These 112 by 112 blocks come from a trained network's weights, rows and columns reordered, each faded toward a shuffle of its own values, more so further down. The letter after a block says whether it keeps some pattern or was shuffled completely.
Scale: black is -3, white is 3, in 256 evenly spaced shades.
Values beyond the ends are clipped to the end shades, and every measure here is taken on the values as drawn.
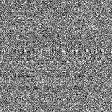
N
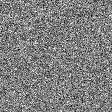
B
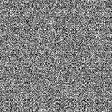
N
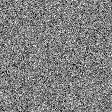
B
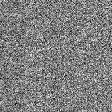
N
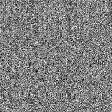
N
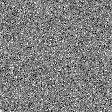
B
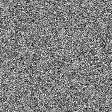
B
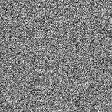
N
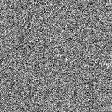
N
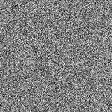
N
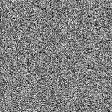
N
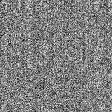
N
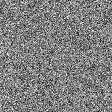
B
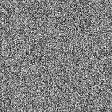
N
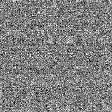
N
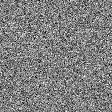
B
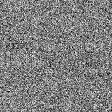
N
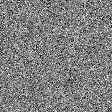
B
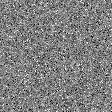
B
